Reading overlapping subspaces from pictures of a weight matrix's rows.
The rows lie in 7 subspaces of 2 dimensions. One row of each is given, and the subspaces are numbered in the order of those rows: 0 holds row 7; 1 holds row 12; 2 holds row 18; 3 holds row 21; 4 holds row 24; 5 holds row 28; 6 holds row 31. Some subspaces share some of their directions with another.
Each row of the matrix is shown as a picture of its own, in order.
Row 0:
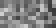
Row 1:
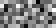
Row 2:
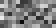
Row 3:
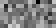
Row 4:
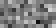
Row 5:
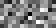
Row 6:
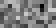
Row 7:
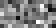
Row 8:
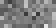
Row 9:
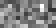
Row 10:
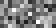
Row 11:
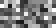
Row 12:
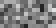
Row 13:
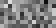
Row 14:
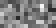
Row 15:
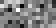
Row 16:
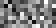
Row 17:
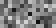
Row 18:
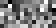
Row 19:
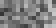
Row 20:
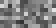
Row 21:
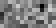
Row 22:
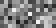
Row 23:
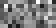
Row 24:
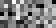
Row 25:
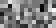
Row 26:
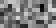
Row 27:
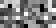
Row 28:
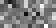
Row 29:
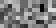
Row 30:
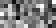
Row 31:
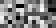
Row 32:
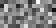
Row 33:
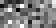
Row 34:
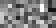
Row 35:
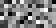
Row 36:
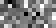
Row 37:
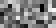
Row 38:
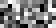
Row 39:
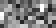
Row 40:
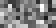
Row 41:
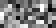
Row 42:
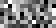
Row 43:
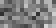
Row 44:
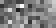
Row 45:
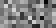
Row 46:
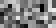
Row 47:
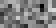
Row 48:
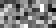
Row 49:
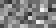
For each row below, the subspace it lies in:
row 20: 3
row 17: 0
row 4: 0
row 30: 4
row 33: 6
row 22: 0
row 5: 4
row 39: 3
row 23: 1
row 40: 1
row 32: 1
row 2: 3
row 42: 2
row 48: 1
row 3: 1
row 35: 4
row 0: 5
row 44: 6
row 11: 3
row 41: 3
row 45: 2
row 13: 2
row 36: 5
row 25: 2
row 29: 4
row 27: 3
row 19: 5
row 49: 4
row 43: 5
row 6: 5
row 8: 5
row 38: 2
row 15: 6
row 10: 0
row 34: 6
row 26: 6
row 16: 2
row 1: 1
